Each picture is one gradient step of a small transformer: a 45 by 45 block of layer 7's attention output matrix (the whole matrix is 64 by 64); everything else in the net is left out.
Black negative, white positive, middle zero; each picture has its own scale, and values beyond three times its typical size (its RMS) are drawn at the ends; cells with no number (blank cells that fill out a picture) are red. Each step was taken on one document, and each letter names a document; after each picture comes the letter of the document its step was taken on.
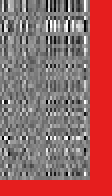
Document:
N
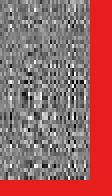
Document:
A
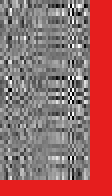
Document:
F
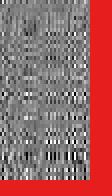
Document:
N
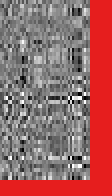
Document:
F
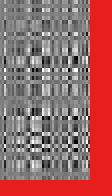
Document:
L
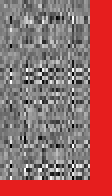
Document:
A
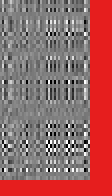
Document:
N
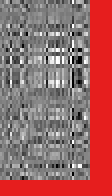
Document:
F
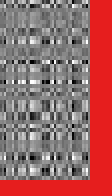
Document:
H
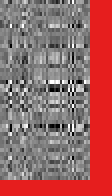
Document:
F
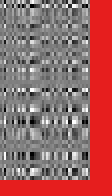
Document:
H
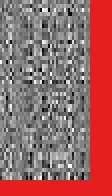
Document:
A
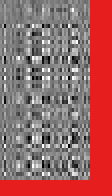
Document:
L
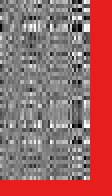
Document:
F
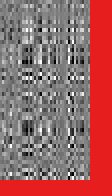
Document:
A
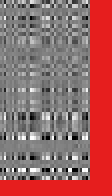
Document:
H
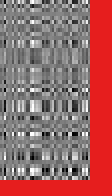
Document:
H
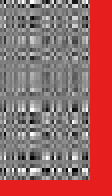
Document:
H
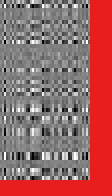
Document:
H
